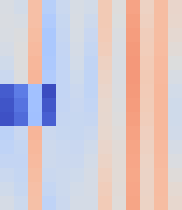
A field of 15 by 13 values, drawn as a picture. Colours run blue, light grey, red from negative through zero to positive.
The ninth with the lowest average is the middle left. An odd patch, lower than its surroundings, sits in the middle left. The values are skewed, with a long tail toward low values. The middle left is the roughest part.
